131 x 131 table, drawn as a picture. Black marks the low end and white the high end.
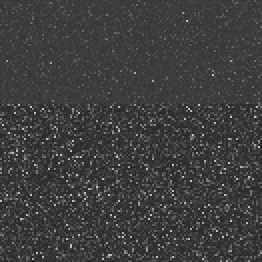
There is no overall slope. The halves do not mirror each other. The values are skewed, with a long tail toward high values. The texture is fine-grained noise. There are no regular stripes. The top part is calmer, up to a seam about 40% of the way down.
